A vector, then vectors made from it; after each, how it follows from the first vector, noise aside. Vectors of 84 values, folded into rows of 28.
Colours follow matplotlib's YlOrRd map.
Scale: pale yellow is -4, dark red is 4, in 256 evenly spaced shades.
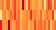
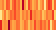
copied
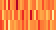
wrapped around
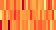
copied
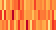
wrapped around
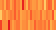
shrunk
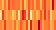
wrapped around
